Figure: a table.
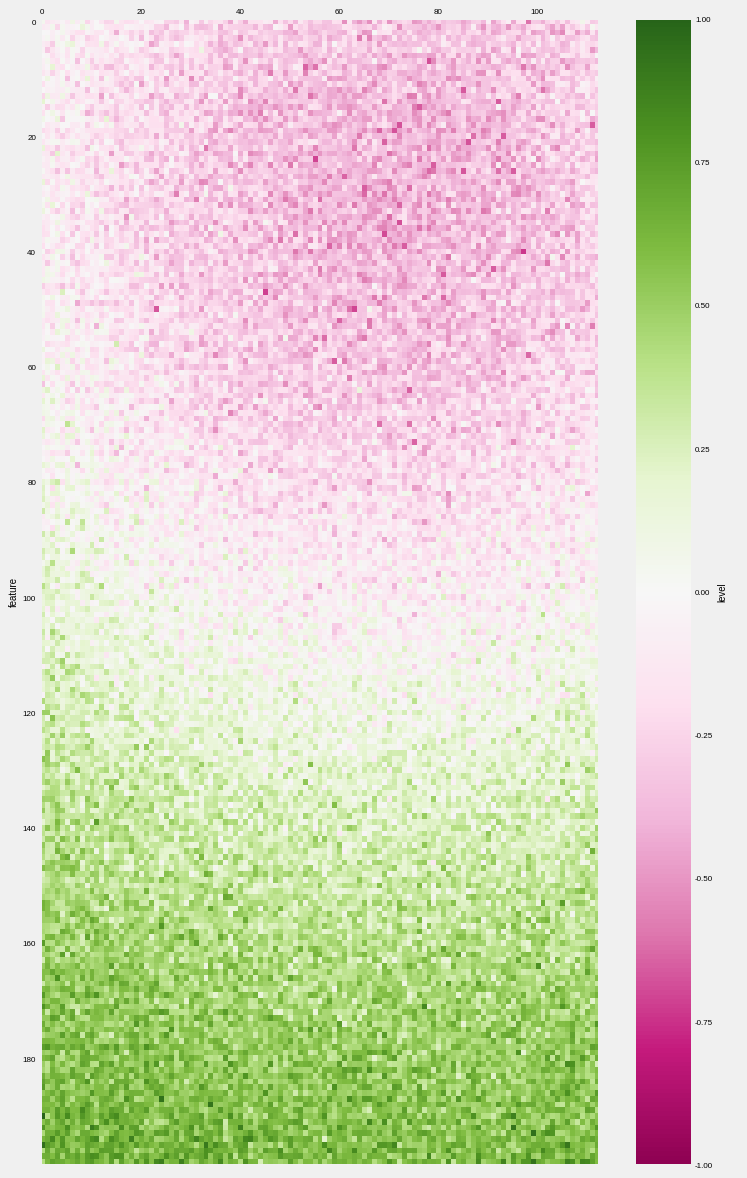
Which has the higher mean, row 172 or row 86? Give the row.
172
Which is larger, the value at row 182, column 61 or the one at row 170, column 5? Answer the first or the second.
the first
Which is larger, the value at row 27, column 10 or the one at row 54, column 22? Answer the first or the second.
the first
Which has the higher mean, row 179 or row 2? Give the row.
179
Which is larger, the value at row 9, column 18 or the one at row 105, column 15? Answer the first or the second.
the second
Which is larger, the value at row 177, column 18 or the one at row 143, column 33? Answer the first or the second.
the first
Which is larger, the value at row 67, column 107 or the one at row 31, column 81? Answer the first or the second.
the first
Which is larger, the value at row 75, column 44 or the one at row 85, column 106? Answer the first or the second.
the second
